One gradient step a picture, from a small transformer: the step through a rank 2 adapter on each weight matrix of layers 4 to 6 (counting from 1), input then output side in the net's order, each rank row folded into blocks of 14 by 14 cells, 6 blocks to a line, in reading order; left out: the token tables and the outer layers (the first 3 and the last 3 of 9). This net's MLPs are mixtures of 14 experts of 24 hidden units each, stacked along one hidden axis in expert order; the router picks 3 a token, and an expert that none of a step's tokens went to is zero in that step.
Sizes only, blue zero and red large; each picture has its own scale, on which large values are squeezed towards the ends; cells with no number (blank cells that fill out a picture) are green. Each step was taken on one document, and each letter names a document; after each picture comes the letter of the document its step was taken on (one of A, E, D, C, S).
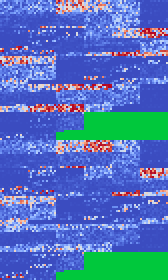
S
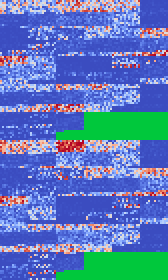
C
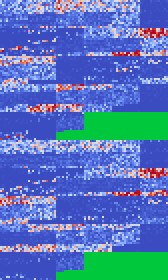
S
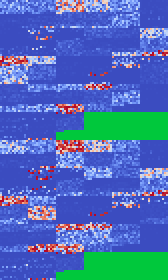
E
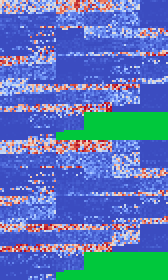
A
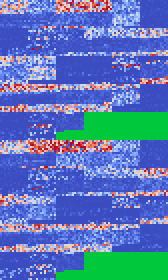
C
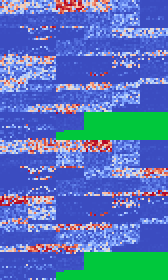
E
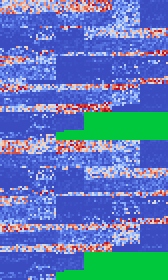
A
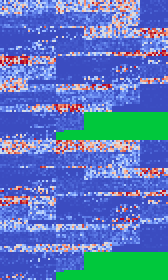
S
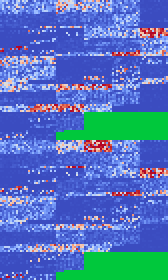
S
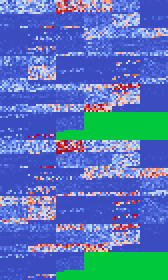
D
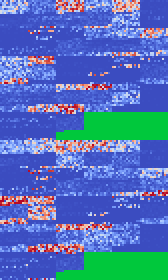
E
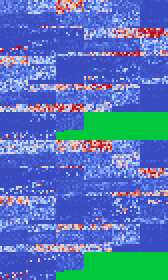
S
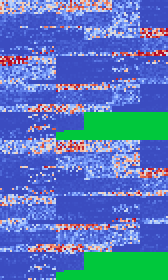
A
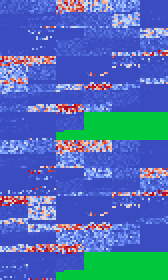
E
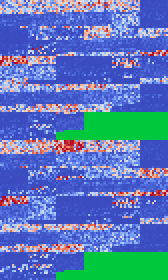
C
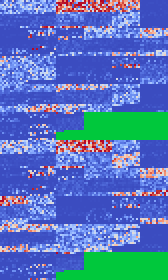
C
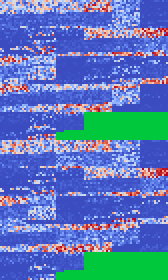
A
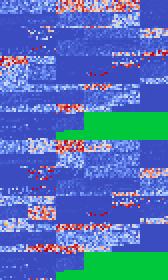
E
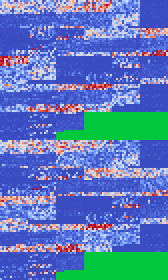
C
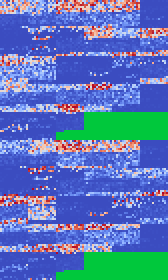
E
